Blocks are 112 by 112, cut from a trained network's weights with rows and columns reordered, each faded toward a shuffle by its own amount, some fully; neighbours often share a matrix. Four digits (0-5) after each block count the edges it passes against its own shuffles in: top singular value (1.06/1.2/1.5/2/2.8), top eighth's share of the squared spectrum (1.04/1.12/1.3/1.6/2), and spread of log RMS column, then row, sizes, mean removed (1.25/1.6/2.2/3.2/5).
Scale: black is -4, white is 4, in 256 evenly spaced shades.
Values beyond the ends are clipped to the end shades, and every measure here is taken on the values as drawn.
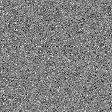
2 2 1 1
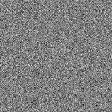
4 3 2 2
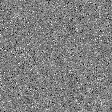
1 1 0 0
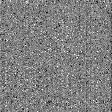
2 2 1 1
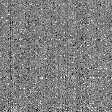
3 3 1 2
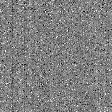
2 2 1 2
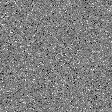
0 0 0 0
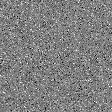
0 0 0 0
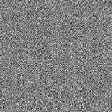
4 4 2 2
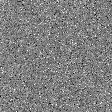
0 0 0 0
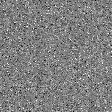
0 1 0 0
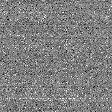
3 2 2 1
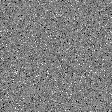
0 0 0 0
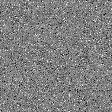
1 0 0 0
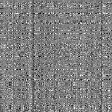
3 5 2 4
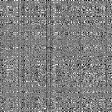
4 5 2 4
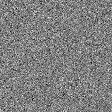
2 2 0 0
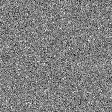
1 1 0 0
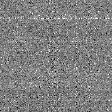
3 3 3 1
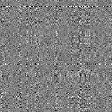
4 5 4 3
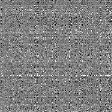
3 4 4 2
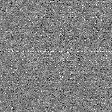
3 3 2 1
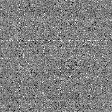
3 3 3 1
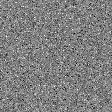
1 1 0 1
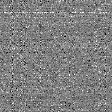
3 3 3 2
